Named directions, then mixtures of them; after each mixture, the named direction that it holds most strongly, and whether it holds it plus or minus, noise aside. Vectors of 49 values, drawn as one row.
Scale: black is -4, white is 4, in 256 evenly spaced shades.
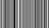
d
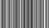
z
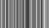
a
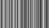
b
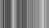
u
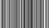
z, plus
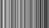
b, plus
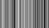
d, plus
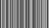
a, plus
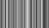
a, minus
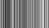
u, plus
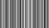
z, minus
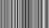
b, plus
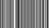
d, minus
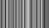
a, minus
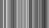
u, minus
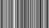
b, plus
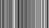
d, minus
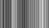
u, plus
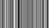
d, minus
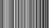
d, minus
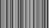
z, minus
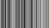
u, plus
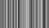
a, minus
